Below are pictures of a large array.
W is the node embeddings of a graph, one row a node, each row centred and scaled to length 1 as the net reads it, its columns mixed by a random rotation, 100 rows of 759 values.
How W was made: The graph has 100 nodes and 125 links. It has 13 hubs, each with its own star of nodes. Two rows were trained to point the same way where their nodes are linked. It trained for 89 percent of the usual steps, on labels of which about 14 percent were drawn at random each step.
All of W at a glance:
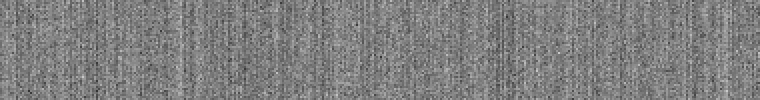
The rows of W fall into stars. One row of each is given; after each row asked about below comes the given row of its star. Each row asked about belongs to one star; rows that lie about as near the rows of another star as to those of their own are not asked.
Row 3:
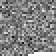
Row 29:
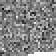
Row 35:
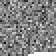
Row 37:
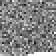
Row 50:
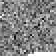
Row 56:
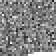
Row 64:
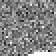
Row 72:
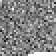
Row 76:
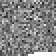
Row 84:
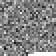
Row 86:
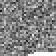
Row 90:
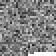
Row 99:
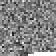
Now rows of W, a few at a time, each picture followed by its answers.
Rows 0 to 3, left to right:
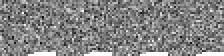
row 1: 56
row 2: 84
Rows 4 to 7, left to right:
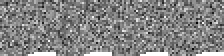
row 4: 37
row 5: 56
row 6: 76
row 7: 37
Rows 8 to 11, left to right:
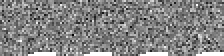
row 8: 72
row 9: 72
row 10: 86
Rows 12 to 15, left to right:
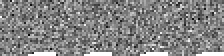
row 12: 37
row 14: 72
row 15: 86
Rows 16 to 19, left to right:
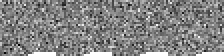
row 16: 50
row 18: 76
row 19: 84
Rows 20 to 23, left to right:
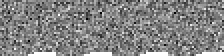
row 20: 72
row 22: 90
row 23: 37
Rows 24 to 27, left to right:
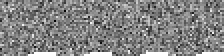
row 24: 37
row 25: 3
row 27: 3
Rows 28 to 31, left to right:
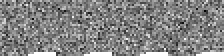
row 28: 50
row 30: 72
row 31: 56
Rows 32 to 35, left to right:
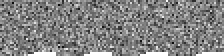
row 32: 72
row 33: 99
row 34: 3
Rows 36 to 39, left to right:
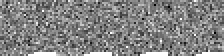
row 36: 3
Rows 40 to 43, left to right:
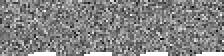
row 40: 37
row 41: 50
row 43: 76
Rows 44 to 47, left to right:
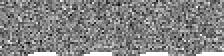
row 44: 99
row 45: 86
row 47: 86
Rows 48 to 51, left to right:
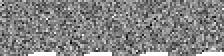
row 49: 84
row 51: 56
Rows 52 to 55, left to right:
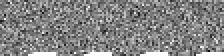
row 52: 35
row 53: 37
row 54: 64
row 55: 84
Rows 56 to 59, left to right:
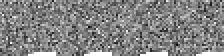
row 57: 99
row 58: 37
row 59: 56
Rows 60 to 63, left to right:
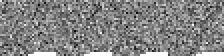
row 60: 50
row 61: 84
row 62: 84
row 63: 35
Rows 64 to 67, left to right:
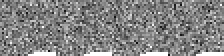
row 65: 72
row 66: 29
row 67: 72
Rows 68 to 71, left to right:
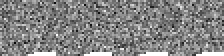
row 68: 29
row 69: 35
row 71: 29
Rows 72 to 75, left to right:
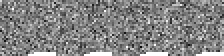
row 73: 56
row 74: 86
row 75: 29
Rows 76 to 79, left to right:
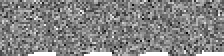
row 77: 56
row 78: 29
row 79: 90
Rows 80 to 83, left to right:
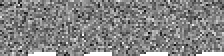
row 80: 86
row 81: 64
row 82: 76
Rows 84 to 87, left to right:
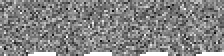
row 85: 50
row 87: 84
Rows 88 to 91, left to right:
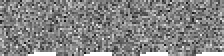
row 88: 29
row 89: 35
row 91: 86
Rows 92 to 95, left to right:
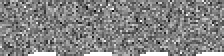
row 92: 35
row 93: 35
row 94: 86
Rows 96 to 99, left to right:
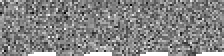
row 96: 84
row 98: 56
